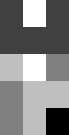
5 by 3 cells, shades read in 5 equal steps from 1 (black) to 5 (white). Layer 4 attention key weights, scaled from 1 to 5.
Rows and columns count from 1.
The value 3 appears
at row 3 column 3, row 4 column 1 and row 5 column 1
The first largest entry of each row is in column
2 1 2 2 2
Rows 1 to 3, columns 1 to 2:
2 5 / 2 2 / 4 5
